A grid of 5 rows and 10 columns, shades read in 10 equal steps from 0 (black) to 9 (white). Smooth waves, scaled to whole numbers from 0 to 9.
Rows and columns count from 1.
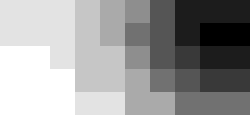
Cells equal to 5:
2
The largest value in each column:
9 9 9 8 8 6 6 4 4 4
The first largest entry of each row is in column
1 1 1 1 1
